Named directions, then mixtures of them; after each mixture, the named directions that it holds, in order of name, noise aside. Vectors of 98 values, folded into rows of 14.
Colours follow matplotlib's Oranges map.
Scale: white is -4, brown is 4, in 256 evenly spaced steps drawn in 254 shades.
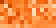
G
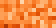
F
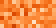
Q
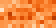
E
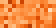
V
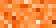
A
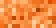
A, E, F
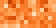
F, G, V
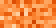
Q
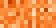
G, V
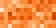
E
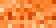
E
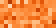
A, E, V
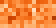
E, G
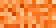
E, G, Q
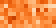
A, G
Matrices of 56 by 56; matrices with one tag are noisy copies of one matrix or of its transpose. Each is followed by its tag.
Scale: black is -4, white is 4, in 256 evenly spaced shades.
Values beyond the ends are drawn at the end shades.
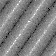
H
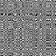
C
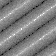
H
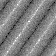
H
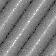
H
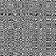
C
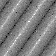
H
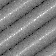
H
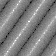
H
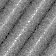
H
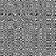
C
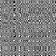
C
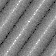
H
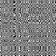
C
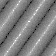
H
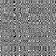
C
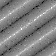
H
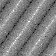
H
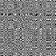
C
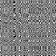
C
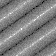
H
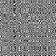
C
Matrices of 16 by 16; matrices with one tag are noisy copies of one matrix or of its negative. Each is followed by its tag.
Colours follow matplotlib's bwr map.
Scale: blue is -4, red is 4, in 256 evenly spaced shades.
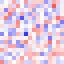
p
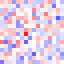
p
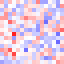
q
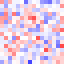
q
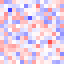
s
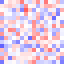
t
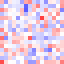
t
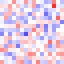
p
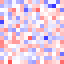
t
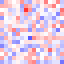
t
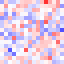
q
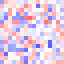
s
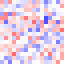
q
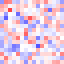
s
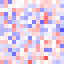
q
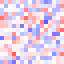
q
